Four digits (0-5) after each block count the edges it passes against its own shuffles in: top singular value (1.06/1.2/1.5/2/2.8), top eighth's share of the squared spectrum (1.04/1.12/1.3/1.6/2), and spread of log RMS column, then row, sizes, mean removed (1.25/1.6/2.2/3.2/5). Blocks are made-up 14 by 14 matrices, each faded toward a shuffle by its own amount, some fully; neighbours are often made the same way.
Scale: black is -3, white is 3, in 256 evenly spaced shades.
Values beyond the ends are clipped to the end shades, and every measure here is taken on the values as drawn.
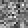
1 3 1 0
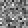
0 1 0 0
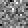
0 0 0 0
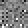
2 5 2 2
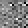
3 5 1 1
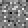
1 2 0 0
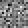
0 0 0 0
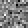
0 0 0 0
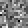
0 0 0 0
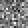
0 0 1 0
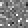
1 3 0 0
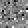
0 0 0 0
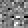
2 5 0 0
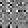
3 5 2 2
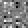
3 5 2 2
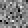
1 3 0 0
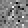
0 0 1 0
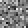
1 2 0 0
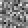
1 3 0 0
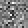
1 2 1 0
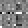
3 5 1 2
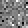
1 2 0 0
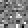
2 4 1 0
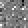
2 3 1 0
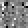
2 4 1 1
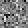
2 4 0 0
